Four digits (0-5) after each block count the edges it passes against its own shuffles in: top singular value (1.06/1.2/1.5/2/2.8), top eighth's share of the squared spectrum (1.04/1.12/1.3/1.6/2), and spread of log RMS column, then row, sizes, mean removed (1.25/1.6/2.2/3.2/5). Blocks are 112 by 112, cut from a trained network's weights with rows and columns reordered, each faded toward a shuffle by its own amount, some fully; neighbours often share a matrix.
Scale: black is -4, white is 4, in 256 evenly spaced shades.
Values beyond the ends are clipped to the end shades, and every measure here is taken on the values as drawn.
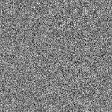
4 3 2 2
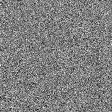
1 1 0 0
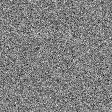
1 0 0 0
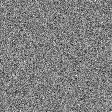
0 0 0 0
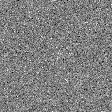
2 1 0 0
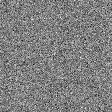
0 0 0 0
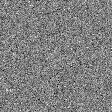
0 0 0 0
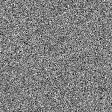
0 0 0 0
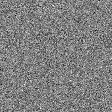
2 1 0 0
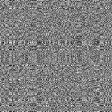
5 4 2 3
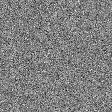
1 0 0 0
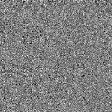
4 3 2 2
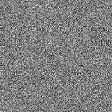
4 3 1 2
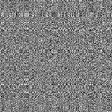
5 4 2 3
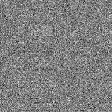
4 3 0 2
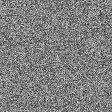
0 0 0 0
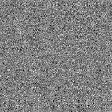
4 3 2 2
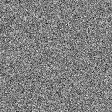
2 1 0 0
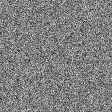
2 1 0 0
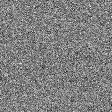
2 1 0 0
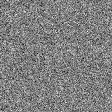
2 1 0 0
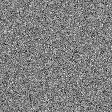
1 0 0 0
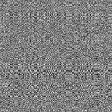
5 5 2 4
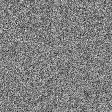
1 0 0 0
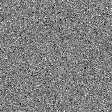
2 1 0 0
